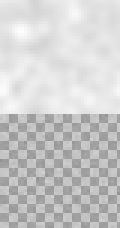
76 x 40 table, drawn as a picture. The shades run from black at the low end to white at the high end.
The table splits into 2 rows of 1 panel. Panel 1,1: very high, blotchy, faint in contrast. Panel 2,1: high, checkered.
